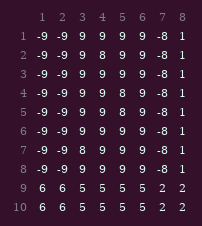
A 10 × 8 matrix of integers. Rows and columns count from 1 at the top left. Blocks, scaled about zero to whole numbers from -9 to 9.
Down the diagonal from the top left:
-9 -9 9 9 8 9 -8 1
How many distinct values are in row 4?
5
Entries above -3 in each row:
5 5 5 5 5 5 5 5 8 8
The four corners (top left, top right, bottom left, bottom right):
-9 1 6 2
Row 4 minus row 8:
0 0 0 0 -1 0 0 0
